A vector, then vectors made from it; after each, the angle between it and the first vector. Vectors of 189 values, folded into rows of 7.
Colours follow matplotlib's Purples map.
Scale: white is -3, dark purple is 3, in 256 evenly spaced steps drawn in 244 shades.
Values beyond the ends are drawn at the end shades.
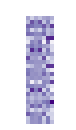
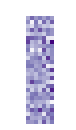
nearly opposite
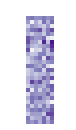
nearly opposite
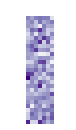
orthogonal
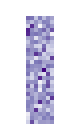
orthogonal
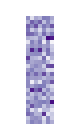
nearly parallel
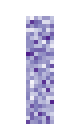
partly aligned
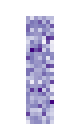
nearly parallel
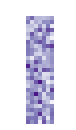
partly opposed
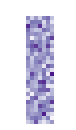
partly aligned
